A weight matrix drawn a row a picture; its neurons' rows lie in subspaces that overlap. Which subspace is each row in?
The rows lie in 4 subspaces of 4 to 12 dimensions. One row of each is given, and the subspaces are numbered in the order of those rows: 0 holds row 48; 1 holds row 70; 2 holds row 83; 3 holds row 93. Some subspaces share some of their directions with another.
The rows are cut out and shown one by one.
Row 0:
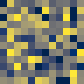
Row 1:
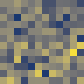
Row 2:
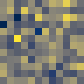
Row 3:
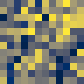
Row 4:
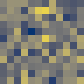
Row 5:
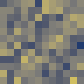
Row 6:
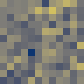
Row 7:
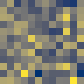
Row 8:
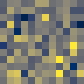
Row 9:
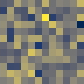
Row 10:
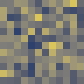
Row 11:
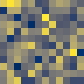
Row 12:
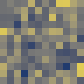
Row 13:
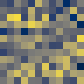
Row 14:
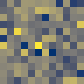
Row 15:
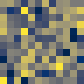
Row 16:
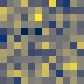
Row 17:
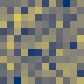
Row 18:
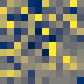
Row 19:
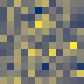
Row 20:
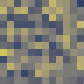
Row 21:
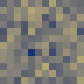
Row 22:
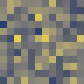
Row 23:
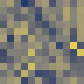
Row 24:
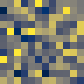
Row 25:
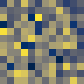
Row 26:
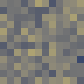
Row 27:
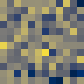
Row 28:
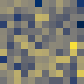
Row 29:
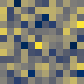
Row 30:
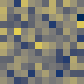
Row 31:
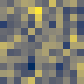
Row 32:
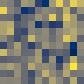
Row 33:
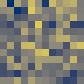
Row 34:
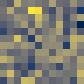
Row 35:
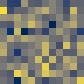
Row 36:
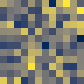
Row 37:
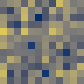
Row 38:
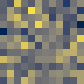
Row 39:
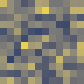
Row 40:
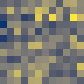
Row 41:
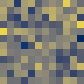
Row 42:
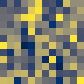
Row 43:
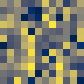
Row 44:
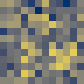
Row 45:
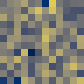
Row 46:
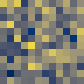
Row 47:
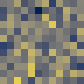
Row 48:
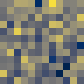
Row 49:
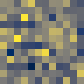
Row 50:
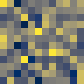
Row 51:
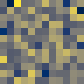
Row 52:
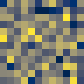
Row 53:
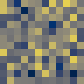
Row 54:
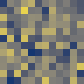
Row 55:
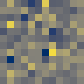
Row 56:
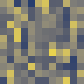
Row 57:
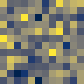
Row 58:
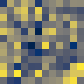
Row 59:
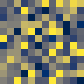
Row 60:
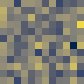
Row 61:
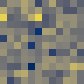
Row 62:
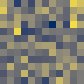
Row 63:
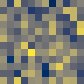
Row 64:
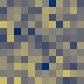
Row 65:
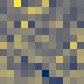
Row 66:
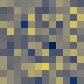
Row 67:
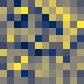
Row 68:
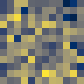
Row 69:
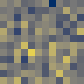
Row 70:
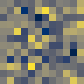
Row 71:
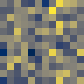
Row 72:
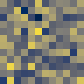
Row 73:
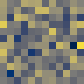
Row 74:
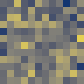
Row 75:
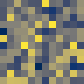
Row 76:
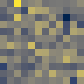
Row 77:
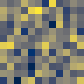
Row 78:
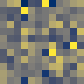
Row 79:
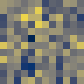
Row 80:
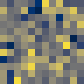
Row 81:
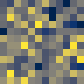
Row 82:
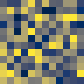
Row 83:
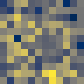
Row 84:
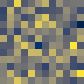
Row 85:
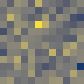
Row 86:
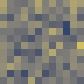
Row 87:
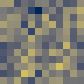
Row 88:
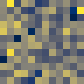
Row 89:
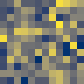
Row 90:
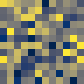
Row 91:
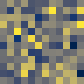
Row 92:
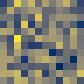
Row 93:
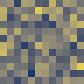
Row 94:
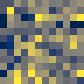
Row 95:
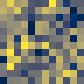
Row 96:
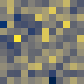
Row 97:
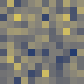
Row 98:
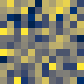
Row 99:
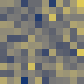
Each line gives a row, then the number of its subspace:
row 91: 2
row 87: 1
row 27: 1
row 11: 0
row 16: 1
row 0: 0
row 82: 2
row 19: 3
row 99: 1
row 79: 0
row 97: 0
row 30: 3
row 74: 3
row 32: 1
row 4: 2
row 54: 1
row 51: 0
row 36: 2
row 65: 1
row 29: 3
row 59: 2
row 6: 2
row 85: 3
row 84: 3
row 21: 0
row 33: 1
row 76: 2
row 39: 2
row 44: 1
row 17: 3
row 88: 0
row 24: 0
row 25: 2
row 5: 0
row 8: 0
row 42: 0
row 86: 2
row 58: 1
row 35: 0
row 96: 2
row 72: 1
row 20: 0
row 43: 0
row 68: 2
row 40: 1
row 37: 1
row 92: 1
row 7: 2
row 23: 2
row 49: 1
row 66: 0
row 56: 1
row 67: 0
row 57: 1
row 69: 0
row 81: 2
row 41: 3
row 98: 0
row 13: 0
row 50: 1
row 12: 1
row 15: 1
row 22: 2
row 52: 2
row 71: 2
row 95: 0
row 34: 3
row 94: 1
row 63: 0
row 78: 1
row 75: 2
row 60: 2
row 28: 0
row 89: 2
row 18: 1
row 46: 2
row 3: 0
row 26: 0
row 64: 2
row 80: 0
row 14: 1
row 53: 1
